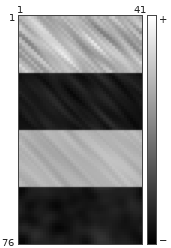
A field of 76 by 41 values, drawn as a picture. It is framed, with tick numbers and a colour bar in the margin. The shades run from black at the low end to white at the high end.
It is made of 4 by 1 panels. Panel 1,1: high, slanting down to the right. Panel 2,1: very low, slanting down to the right, faint in contrast. Panel 3,1: high, slanting down to the right, faint in contrast. Panel 4,1: very low, blotchy, faint in contrast.
